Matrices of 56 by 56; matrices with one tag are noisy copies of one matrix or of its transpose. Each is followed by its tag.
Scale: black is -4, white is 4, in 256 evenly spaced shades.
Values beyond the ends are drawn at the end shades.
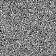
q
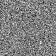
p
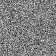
p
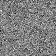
q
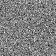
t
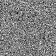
p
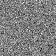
t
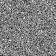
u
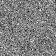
u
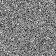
u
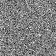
t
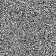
p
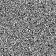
t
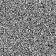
t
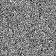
q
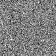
p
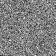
u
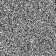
u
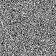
p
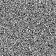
t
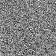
t
